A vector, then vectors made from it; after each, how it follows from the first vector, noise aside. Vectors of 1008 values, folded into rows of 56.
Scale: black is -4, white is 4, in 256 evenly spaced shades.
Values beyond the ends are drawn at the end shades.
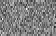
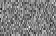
reversed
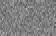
shrunk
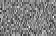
reversed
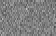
shrunk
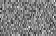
reversed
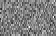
reversed
